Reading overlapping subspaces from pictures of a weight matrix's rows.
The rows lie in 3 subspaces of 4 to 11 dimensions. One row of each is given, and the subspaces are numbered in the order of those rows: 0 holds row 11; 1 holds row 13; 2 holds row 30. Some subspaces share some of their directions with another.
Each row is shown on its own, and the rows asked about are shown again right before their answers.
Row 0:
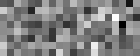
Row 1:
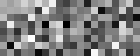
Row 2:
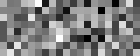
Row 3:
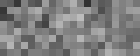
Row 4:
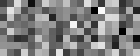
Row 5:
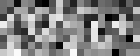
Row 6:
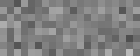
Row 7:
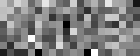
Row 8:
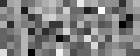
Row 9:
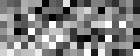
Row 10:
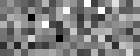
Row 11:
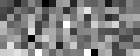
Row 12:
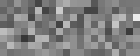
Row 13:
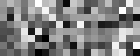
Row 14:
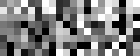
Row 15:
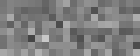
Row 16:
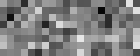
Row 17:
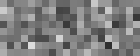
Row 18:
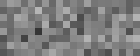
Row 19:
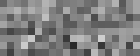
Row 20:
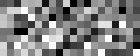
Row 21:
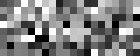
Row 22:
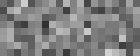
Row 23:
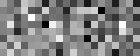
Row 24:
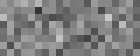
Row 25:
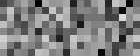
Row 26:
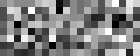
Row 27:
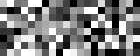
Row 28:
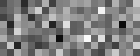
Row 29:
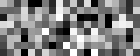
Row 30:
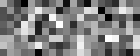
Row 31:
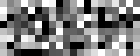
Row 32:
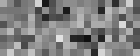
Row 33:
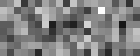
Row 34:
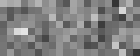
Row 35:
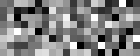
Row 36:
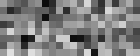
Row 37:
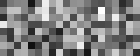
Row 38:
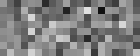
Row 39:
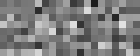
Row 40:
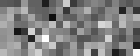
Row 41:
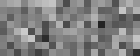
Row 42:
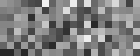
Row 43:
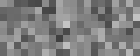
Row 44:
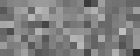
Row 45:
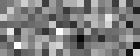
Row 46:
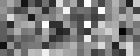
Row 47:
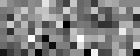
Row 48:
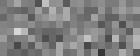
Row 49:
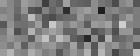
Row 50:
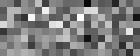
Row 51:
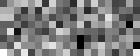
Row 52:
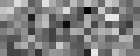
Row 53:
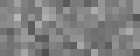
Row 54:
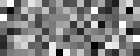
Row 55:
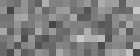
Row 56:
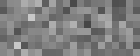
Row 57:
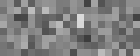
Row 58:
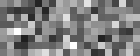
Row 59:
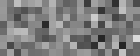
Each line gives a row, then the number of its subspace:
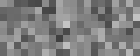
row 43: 2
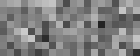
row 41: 1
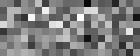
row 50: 2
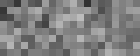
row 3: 2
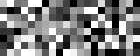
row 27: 2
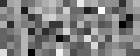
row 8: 0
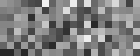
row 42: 0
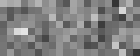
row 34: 1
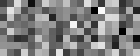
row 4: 2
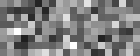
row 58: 1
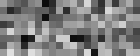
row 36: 1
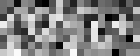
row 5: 0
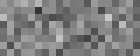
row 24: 0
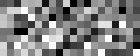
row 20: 1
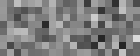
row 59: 1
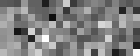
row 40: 1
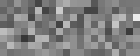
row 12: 2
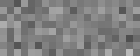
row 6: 2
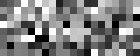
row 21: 2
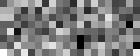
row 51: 0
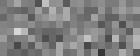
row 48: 1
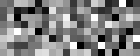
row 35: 1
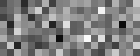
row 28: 0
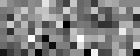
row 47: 0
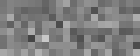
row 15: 0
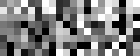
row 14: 2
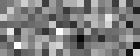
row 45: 2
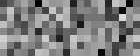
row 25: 1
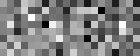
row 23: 0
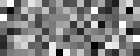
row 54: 2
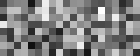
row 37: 2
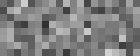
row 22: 2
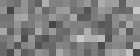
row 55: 2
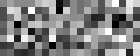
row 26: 2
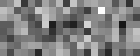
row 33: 2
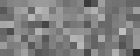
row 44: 2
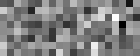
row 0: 2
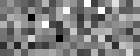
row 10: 2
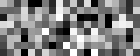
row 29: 0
